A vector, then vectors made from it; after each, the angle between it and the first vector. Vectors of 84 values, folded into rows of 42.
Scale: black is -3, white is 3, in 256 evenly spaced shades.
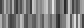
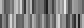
nearly opposite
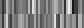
partly aligned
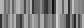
nearly opposite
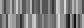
nearly opposite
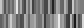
nearly opposite
